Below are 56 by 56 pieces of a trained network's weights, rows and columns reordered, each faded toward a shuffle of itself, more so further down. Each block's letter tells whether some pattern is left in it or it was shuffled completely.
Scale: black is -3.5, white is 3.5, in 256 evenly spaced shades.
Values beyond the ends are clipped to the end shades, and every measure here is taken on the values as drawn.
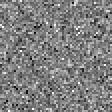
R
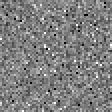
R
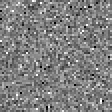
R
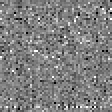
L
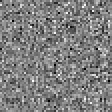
L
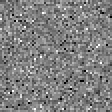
R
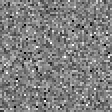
R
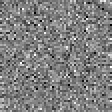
L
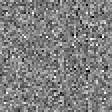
L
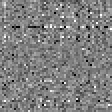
L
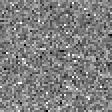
R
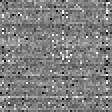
L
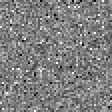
R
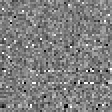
L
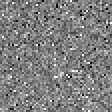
R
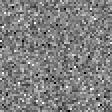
R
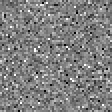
R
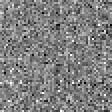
L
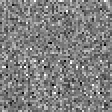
L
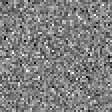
R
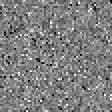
R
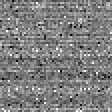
L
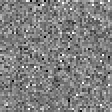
L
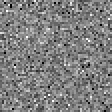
R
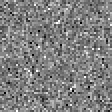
R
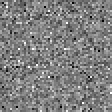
L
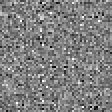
L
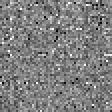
L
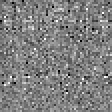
L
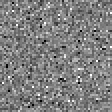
R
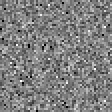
R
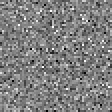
R
